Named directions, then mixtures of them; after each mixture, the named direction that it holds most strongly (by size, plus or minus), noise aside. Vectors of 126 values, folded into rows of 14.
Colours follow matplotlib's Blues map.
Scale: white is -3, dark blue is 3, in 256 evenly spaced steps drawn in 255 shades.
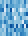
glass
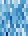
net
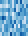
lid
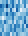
lid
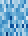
net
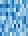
lid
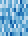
lid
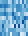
lid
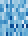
glass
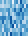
lid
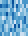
lid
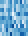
lid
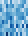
net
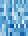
glass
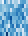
net
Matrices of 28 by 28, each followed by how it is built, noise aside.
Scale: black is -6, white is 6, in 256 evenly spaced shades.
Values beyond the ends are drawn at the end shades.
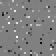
sparse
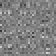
low rank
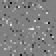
sparse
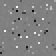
sparse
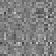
low rank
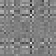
low rank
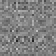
low rank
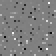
sparse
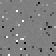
sparse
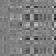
low rank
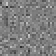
low rank
